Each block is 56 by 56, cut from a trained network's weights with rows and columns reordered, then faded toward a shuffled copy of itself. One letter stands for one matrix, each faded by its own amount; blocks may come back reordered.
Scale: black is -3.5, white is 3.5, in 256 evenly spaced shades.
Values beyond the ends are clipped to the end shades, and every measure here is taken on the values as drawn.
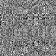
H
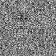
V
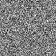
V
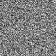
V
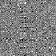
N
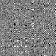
N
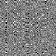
H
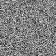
V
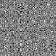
N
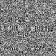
V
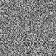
V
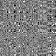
H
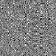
N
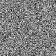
V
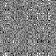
H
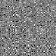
N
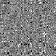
N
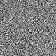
V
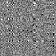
H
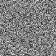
V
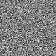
V
